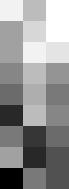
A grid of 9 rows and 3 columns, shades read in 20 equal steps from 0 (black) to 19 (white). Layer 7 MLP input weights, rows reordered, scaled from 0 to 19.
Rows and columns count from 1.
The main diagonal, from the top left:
18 16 17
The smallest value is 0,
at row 9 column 1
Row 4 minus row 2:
-2 -2 -8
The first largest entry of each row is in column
3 3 2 2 2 2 1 1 2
